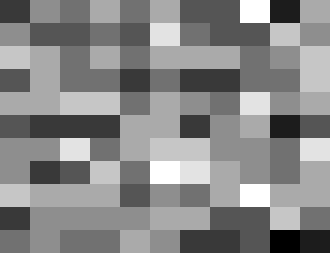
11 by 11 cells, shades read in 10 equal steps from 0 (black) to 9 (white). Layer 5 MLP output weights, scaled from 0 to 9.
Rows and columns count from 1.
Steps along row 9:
down same same down up down up up down same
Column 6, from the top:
6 8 6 4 6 6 7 9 5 6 5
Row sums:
49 48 61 42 64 38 64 59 64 51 36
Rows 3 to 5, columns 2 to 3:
6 4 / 6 4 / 6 7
